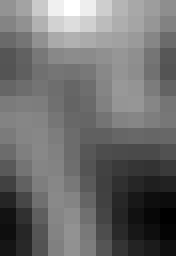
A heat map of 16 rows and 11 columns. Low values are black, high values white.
Ninth with the lowest average: bottom right. Slope: up to the top. Ninth with the highest average: top middle. Lone odd cells: none.
